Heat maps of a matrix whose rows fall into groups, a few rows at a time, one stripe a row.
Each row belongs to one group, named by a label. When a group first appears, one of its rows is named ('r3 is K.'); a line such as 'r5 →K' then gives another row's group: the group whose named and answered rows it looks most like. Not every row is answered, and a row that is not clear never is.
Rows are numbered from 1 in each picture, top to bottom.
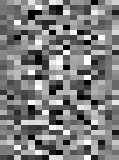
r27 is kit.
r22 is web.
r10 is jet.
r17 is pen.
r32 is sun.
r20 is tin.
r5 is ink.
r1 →jet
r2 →pen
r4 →web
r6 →jet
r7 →tin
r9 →pen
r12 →sun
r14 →jet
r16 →sun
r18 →pen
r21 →jet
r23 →kit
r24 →tin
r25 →pen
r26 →sun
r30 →ink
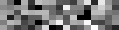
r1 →web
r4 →tin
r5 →sun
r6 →kit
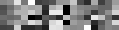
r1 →ink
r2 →jet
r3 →jet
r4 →kit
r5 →jet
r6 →sun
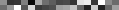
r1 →web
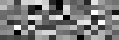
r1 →pen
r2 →kit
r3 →kit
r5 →web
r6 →ink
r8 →tin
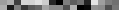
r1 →pen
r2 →tin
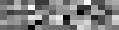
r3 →tin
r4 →jet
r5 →sun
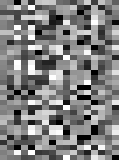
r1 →web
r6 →ink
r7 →sun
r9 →tin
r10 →jet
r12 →kit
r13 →ink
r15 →jet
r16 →sun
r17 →sun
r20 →tin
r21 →jet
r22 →kit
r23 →web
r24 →pen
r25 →kit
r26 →jet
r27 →jet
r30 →web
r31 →ink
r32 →kit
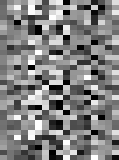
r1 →jet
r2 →ink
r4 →sun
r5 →web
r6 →kit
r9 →jet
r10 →tin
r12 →jet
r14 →web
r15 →jet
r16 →sun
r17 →jet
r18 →kit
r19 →pen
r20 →jet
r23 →jet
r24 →ink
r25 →pen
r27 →jet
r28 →ink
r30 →kit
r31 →tin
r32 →kit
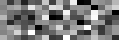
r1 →tin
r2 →jet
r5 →tin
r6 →sun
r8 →kit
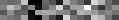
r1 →kit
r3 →web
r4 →kit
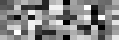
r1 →jet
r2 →sun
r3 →jet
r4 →web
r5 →jet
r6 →ink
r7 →ink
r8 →sun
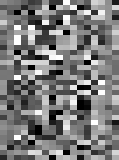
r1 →kit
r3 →web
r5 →kit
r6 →ink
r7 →jet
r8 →ink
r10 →tin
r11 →web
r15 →pen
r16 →ink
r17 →web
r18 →tin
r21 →tin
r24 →tin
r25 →kit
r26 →kit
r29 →web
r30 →tin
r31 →jet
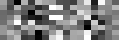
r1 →web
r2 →sun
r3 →web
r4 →sun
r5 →ink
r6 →pen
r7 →sun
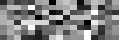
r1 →tin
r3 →kit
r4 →sun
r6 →ink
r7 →sun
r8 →sun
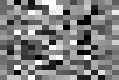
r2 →sun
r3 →jet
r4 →pen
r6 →jet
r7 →ink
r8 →pen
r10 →sun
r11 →tin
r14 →ink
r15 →web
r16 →ink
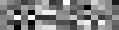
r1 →kit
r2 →pen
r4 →ink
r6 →web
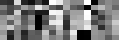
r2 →pen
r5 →sun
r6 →sun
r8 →tin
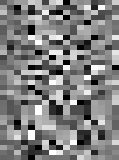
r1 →jet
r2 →web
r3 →kit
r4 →jet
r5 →pen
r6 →web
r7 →web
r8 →jet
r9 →pen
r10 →tin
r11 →sun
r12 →tin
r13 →jet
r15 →pen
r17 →jet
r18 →web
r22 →pen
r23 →pen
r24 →pen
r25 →web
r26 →web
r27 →ink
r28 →ink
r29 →tin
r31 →sun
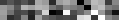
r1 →tin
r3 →kit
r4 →web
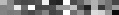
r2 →ink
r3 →kit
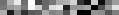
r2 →jet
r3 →tin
